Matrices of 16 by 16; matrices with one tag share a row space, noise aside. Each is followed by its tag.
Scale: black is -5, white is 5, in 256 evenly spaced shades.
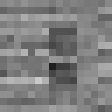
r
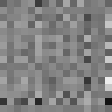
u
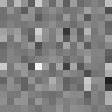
u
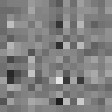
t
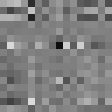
t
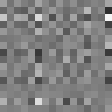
u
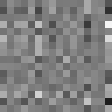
u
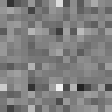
t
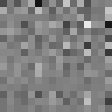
u
